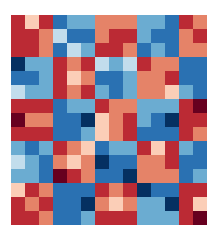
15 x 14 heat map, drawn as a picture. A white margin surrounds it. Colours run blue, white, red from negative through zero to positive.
Slope: none. Average level on the scale: 50%. Grain: checkered. Histogram: two levels.
